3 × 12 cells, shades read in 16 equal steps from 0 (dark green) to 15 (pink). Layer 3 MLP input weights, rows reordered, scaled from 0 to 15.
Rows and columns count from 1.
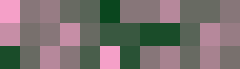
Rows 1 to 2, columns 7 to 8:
8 8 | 3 1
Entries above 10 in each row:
2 3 2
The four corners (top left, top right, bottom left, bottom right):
15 8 1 7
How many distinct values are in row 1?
7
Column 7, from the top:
8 3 2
